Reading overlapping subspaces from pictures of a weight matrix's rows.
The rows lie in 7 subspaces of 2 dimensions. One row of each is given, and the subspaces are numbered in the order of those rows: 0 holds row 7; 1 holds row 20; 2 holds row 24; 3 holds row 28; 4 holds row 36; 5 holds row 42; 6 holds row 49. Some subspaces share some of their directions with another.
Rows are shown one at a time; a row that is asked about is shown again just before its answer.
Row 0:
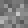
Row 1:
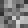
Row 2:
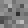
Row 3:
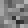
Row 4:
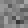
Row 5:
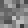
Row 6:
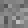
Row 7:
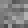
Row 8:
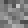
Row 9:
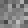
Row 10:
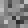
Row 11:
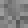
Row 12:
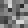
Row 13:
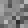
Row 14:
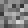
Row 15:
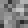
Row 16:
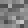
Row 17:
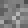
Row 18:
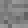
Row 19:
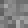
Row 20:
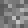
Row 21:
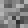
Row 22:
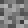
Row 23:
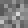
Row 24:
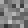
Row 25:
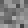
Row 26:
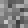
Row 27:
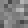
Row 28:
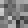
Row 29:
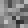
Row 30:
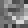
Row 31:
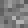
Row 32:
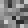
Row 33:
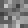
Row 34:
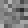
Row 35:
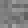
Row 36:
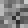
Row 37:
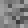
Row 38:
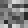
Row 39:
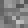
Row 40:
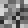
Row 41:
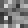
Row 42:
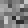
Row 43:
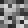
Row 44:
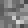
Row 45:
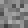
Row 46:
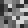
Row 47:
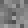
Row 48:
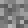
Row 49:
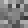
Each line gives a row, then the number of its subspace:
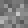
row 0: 4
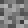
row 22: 3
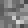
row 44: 0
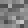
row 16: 3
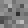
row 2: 4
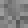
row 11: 3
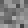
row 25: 2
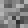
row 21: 5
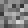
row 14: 2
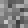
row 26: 0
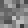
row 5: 2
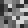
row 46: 1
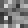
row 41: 5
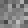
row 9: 6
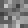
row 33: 5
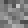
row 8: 6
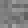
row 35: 0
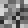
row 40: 4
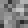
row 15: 1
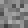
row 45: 2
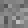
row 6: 5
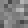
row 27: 1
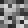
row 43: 3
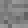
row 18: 0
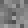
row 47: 2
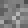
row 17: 4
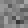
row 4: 5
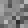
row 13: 6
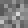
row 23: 4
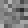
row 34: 1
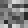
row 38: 0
